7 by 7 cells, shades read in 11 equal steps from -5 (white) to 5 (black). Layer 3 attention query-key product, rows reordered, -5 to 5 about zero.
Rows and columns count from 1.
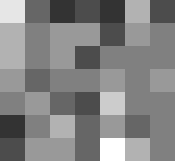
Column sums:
-4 0 -1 7 -5 -4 1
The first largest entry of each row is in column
3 5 4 2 4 1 1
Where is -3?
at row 5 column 5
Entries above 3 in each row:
0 0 0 0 0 0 0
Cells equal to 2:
6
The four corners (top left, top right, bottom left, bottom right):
-4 2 2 0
